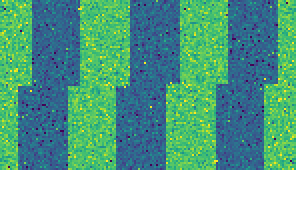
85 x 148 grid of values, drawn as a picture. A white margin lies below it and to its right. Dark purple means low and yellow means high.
Slope: none. Stripes: upright, repeating 3 times. Average level on the scale: 50%. Symmetry: a half turn.
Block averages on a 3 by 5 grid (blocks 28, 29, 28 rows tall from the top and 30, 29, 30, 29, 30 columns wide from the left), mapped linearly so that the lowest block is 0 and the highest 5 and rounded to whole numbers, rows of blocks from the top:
34051
24042
15043
